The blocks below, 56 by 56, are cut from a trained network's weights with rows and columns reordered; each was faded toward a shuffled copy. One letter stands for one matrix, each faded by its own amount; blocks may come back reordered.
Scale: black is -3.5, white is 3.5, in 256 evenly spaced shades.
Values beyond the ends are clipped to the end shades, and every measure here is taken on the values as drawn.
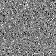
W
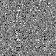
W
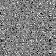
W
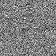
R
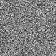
R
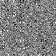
W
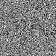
W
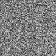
R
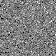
W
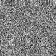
R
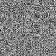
R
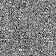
W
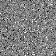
W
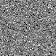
W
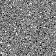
W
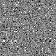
W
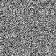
R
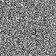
R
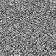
R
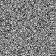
R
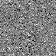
W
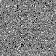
W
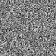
R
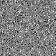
W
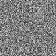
R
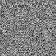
R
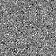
W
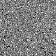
W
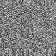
R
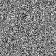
R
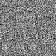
R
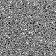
W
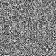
R
